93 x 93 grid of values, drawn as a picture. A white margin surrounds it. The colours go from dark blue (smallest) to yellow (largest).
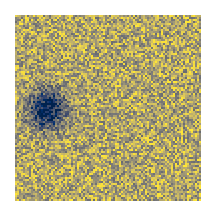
Slope: none. Dips: one, in the middle left. Stripes: none. Odd rows or columns: none. Mirror symmetry: none. Average level on the scale: 70%. Ninth with the lowest average: middle left.
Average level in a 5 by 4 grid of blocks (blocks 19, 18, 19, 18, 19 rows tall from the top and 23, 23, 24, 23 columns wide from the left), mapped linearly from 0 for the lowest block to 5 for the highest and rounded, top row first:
5555 / 4555 / 0455 / 4555 / 5555
